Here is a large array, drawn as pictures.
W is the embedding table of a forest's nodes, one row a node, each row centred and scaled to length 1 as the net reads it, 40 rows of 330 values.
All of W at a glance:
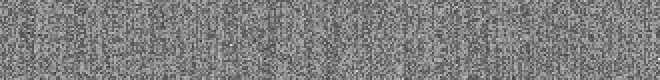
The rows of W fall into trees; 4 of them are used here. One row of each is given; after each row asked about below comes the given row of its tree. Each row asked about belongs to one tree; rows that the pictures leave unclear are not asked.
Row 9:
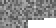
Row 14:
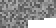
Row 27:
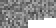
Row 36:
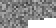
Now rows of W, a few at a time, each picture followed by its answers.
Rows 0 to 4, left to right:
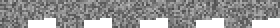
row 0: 27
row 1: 36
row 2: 14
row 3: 27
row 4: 14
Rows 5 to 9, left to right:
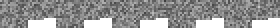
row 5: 14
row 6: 14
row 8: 27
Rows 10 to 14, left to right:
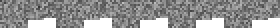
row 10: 9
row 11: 27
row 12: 14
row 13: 27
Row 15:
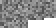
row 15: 36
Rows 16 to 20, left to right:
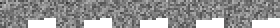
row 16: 14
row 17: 36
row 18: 36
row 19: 27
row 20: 27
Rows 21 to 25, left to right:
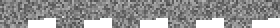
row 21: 9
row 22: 14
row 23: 14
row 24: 9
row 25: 9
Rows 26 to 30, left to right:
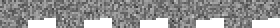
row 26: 14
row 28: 36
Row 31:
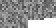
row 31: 36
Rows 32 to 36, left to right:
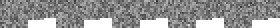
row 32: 9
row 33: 36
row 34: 36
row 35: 9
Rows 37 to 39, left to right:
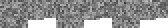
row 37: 14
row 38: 9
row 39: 9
